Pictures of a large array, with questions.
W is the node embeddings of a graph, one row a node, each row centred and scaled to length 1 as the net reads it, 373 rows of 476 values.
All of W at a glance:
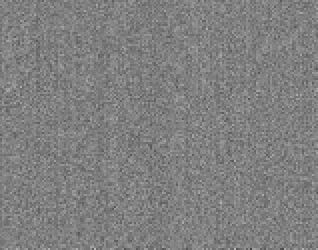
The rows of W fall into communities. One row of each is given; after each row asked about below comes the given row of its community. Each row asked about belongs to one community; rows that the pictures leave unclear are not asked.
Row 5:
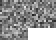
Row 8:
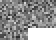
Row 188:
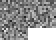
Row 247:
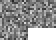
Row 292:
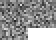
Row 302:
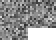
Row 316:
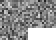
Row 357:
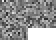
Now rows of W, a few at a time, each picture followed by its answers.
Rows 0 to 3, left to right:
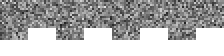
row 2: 316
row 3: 302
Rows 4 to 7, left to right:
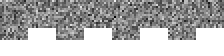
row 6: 302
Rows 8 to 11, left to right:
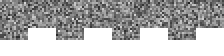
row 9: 316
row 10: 302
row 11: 8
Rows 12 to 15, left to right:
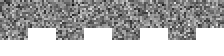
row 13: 292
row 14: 247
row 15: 357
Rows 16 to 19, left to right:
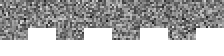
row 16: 8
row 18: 302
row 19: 188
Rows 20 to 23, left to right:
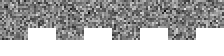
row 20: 302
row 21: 5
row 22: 316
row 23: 316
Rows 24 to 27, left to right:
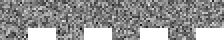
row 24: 292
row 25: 5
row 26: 5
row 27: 357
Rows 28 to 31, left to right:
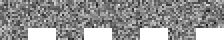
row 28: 302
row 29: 292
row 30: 8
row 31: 292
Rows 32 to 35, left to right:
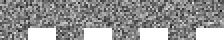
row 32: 8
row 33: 5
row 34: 292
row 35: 8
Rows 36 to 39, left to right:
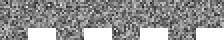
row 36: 302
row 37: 292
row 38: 5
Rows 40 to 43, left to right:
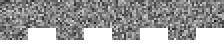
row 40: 8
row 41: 357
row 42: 8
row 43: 5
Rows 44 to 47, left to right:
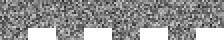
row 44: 8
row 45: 188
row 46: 316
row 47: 5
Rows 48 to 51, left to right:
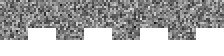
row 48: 292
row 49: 247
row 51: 357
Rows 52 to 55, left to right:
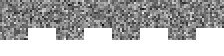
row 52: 188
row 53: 5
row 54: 316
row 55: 247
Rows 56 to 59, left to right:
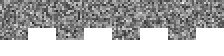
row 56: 247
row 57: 188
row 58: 292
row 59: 5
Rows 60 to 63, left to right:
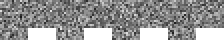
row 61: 292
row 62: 5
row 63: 292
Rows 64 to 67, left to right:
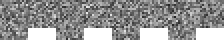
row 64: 247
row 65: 357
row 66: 316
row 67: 292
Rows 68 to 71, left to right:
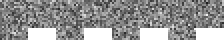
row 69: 292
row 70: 316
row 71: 302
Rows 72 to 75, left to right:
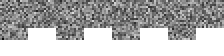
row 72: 292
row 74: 316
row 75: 188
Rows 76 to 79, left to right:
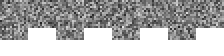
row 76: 5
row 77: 292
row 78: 292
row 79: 302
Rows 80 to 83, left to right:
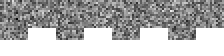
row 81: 247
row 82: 302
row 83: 247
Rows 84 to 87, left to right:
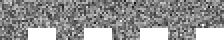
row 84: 247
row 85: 302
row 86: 5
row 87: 292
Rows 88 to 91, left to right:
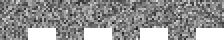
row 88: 357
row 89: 8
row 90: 292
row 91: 5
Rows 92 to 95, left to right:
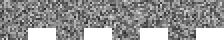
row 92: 316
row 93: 188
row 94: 292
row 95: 247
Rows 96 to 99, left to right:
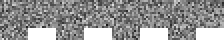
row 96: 188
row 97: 8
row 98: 247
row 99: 8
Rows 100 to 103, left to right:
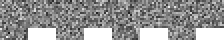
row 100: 247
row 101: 357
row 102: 357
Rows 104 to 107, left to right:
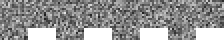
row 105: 247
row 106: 316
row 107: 5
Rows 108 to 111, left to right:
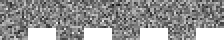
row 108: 188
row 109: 247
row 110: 5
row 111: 5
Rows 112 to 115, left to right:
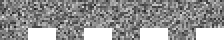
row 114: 302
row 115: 292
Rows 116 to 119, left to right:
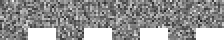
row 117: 247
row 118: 316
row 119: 357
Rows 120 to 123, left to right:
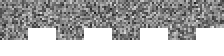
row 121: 5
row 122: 316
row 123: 292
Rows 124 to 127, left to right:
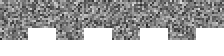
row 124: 302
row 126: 302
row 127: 357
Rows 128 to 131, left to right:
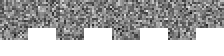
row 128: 188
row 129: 316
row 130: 357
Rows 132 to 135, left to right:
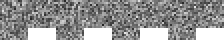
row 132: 188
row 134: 5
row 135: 302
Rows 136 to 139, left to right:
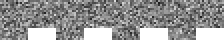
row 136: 292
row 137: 302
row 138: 357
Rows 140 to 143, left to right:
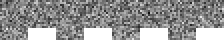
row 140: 5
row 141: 302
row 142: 188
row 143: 8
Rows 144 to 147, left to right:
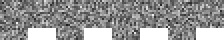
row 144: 357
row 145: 357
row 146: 247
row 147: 8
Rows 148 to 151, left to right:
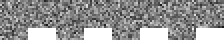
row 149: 188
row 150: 8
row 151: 247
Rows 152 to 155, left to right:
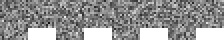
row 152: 188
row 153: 316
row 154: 357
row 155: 316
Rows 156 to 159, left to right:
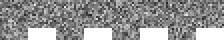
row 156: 5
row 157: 247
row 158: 292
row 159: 302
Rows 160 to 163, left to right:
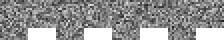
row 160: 357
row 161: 8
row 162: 302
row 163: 357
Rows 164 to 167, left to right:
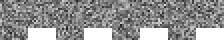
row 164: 247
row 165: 357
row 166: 247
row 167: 316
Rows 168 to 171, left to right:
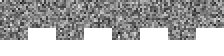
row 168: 316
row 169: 5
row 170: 316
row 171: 8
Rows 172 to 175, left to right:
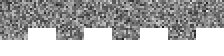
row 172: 188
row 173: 357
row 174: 247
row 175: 247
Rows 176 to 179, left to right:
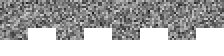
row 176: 292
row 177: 292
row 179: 292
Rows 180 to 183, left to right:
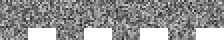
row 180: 188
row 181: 8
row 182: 247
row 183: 292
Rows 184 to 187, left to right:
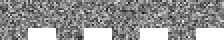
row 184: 302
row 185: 357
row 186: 316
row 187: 302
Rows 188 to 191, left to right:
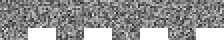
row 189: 247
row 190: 316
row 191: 357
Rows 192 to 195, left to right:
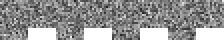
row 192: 5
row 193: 188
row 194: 316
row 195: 357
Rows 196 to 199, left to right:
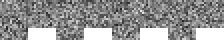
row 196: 247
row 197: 8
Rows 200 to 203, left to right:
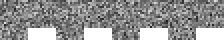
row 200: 292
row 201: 8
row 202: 5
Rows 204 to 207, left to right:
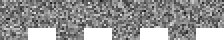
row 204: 292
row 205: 8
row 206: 302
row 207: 188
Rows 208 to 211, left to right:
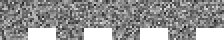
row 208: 188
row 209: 247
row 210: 188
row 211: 188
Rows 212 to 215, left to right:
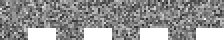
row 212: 357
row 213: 247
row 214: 292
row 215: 8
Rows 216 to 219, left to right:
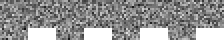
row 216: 302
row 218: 5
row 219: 188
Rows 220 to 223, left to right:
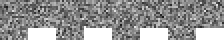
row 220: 302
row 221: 302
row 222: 247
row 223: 292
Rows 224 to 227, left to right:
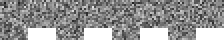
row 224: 357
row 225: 188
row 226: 292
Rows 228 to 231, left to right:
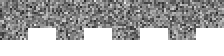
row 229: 292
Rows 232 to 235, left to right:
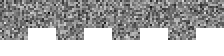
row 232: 188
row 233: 188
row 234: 316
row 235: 302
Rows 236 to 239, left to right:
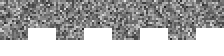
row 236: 302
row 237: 316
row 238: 247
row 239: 5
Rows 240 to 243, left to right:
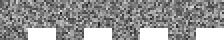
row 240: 357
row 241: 5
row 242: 357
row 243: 316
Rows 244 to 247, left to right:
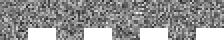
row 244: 316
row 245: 188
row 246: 292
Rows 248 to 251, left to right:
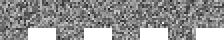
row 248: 8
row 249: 5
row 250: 5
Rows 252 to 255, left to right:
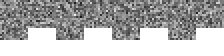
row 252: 302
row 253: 302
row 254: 188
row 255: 188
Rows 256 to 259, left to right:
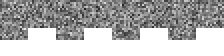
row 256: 5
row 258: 292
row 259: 8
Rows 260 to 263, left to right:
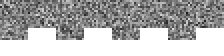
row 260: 302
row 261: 247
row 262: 5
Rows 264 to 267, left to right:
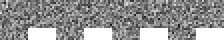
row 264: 8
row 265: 302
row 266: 188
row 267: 357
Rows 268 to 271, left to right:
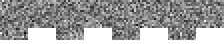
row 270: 8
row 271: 247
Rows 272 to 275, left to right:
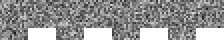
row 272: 247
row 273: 5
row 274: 316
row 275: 316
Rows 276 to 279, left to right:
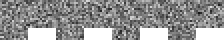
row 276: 8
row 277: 316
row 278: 247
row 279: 247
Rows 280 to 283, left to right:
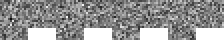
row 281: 8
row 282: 188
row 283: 357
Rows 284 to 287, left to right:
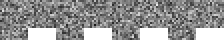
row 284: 5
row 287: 357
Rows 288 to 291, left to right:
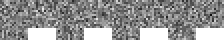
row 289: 247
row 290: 247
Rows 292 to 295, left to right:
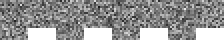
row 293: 5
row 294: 5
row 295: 316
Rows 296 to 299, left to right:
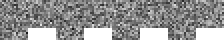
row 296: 316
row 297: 188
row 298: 247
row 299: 316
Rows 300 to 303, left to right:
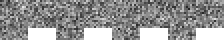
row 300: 5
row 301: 302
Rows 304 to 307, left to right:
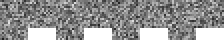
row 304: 302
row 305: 247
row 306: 357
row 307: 292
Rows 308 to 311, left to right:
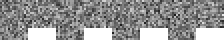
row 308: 188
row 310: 247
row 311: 357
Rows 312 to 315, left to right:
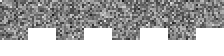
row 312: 316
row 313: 316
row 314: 302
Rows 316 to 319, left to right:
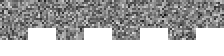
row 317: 292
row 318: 8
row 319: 357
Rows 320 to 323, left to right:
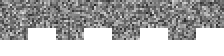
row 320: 357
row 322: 5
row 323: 247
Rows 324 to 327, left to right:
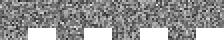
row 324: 188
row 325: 8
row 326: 316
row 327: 247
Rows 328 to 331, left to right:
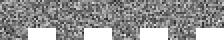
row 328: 247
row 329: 316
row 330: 188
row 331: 302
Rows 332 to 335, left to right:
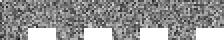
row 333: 188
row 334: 188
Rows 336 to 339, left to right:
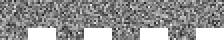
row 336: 357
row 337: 247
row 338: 316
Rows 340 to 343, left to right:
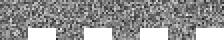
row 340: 5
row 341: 302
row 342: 188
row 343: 302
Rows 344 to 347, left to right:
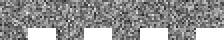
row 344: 357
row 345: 5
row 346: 247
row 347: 316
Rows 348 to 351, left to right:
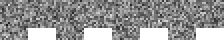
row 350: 247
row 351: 292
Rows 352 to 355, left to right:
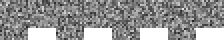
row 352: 8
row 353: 247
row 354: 357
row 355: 5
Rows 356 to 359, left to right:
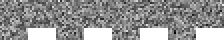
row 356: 292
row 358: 292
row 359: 5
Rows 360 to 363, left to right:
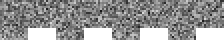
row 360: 188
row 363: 292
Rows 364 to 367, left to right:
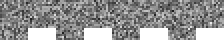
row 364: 188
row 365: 316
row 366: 357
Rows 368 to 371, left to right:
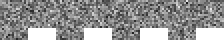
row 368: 302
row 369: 247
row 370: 247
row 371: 302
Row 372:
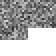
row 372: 5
